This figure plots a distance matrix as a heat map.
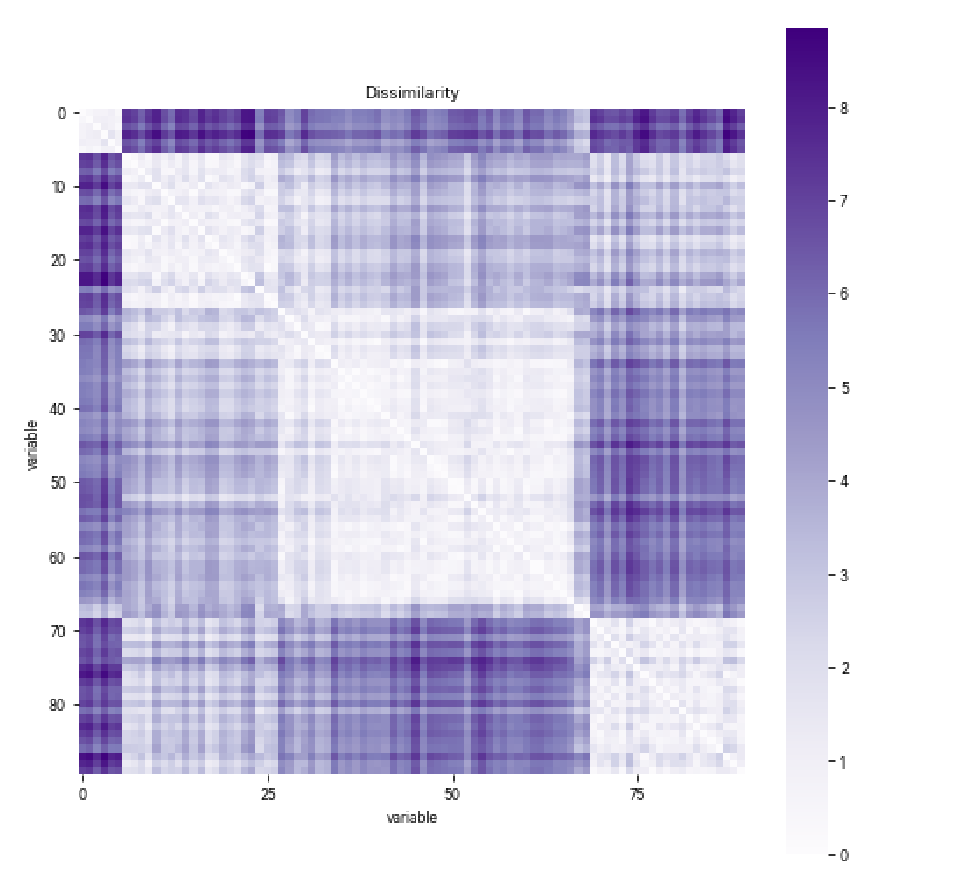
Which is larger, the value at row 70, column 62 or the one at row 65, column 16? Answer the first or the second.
the first
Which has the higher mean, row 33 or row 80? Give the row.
80
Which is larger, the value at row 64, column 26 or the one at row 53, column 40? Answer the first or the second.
the first
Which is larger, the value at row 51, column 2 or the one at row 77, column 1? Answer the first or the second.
the second
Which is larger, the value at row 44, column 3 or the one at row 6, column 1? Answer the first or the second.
the second
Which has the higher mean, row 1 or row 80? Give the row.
1
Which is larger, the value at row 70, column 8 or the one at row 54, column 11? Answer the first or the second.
the second
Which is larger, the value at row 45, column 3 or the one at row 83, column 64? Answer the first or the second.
the first
